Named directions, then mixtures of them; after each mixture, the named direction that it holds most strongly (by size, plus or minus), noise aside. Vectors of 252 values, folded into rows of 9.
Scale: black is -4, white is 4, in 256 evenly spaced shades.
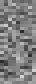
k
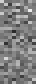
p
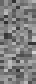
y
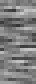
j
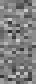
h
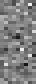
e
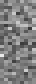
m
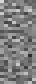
p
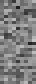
y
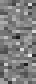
e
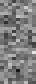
y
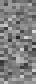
k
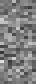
y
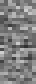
j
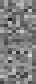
h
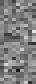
y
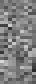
k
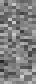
k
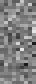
e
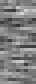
j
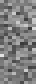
m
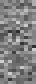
h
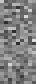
p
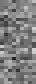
y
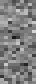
e
